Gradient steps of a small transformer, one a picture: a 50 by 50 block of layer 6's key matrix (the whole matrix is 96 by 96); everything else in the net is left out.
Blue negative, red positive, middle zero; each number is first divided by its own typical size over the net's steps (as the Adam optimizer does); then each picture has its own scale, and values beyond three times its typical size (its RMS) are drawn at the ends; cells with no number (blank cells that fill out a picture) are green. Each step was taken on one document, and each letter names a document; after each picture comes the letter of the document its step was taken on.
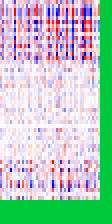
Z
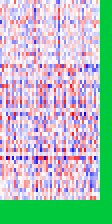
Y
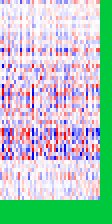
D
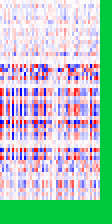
Y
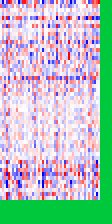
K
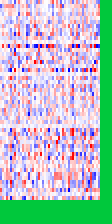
Z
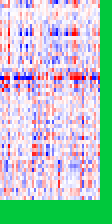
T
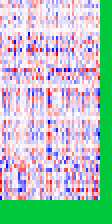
D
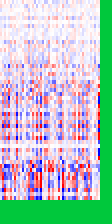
K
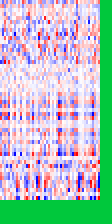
Z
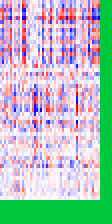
Y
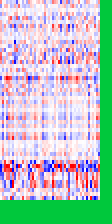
T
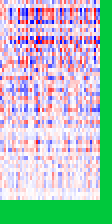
Y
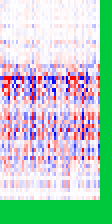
K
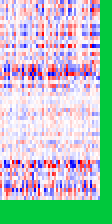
K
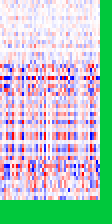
T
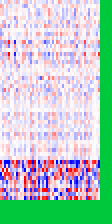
T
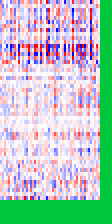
Z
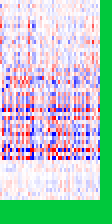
D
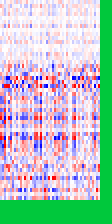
T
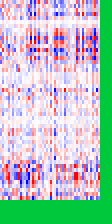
D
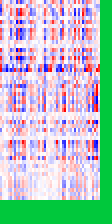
Y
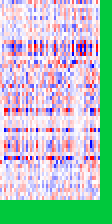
Z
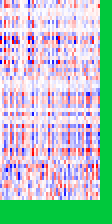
D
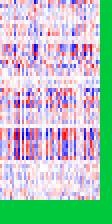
Z
